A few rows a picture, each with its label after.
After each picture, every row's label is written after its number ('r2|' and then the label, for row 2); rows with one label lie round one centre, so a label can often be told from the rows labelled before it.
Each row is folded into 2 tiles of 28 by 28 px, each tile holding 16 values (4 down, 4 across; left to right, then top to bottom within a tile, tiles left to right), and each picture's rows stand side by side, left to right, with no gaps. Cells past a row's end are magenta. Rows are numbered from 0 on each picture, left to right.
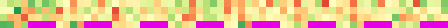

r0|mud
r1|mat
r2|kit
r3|mud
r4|mat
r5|mat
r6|mat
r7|mud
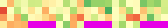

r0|kit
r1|mud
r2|mud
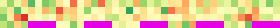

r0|mud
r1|mat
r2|mud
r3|mat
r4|mud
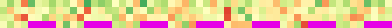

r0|mud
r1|mud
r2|mud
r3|mat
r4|kit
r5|mat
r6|mud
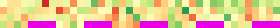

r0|mat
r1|mat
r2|kit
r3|mud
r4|mud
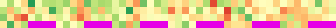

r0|mud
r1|mud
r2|mud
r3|mat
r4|kit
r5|mat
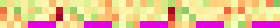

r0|kit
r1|kit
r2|mat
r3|kit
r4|mat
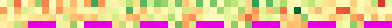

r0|mat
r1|mat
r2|mud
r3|mud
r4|mud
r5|kit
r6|mat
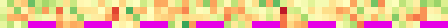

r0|mud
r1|kit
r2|kit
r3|mat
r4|mat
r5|kit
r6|mat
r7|mud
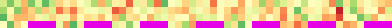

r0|mud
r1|mat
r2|mat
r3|mat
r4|mat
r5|kit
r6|kit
